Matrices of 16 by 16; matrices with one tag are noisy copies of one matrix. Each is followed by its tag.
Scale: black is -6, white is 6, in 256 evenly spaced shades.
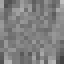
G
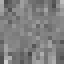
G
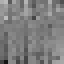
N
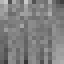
N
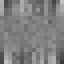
G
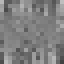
G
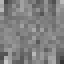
G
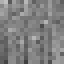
N
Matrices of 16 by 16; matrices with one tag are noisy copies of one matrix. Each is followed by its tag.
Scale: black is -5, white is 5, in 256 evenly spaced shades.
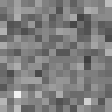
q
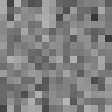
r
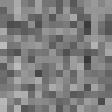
q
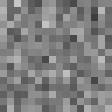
r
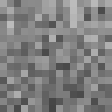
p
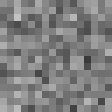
q
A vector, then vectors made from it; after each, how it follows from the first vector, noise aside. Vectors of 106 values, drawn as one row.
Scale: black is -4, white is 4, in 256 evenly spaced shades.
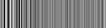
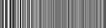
negated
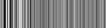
sign-scrambled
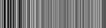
sign-scrambled
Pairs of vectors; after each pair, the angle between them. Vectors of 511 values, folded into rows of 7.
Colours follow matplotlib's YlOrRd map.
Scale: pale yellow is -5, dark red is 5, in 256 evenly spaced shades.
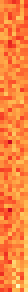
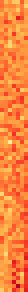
nearly opposite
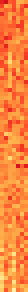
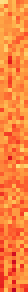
nearly opposite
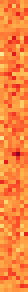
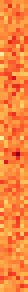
nearly parallel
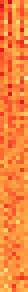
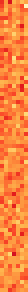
partly aligned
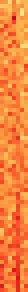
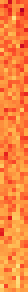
nearly opposite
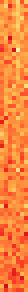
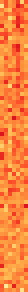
partly opposed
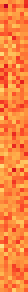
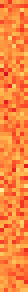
partly aligned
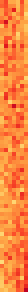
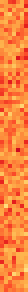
partly opposed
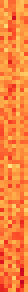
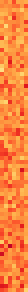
partly aligned
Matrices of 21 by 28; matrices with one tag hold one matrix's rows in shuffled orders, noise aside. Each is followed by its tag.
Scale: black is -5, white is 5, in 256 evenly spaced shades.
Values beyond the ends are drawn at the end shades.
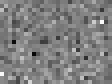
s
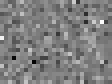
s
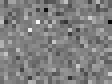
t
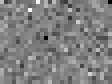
t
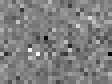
t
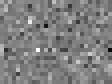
t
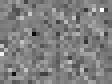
s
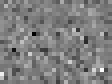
s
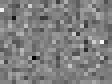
s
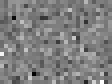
s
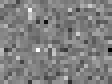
t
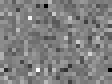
t
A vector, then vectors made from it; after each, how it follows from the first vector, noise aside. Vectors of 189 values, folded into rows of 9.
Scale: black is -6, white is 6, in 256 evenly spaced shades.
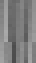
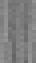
shrunk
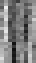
scaled up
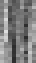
scaled up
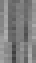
copied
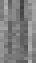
reversed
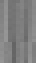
shrunk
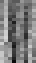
scaled up
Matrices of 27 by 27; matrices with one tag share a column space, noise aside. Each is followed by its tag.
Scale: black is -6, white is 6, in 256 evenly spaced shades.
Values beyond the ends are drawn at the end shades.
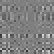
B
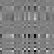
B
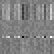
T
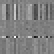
T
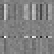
T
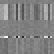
T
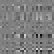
B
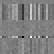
T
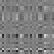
B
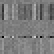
T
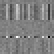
T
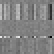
T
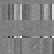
T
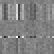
T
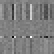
T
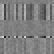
T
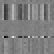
T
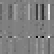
T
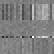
T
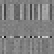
T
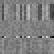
T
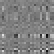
B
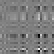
B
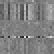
T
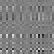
B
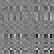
B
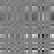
B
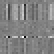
T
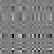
B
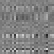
B
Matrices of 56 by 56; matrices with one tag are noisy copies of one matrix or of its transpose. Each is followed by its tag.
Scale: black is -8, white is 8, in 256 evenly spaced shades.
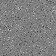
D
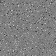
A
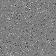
D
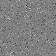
D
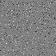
A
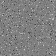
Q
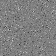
D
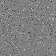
Q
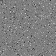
A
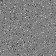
A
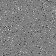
D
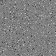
A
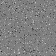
Q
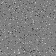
Q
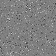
D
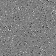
D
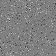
D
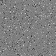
A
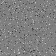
Q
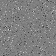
D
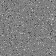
Q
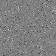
D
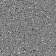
Q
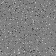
Q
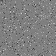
A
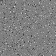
A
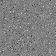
A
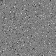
A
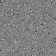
A
